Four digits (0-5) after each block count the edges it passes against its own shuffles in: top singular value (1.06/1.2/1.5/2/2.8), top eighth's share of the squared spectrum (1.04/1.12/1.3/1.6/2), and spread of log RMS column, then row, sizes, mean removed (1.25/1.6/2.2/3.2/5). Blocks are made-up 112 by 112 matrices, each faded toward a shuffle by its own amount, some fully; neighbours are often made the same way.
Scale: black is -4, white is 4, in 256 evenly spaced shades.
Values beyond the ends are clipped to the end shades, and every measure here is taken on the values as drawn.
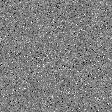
0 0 0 0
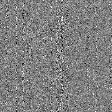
1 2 3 0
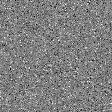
0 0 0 0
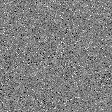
0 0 0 0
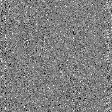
2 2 3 0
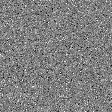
0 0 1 0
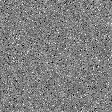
0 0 0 0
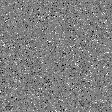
1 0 0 0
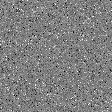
0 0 0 0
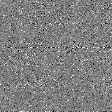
2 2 2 2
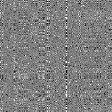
5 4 3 2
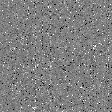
3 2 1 0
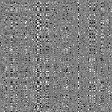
5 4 4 3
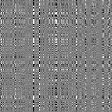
5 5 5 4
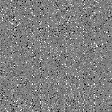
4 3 2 1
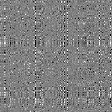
5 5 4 3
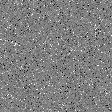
0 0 0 0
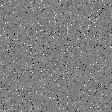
2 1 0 0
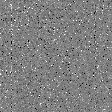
3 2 1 0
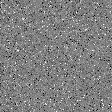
2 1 0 0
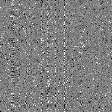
4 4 3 1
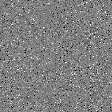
3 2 1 0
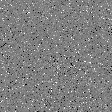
2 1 0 0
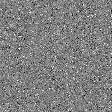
2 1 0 0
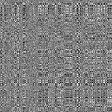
5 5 4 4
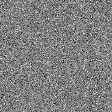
0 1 2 0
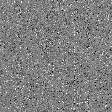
1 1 1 0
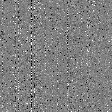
3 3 3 0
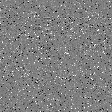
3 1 0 0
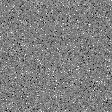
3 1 0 0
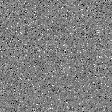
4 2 1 1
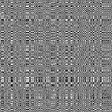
5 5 4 4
